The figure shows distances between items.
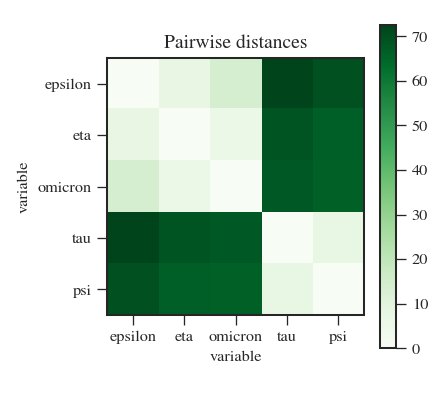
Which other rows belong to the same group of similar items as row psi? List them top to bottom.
tau
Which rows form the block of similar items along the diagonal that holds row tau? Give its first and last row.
tau to psi
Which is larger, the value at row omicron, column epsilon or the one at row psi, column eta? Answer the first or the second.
the second
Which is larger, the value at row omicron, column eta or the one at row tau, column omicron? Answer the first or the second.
the second
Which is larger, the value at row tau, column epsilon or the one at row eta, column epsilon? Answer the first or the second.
the first
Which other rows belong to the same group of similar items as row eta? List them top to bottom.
epsilon, omicron
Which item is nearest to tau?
psi
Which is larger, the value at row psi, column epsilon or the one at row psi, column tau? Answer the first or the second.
the first
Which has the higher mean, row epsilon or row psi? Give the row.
psi
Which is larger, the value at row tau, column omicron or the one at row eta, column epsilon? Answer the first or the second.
the first
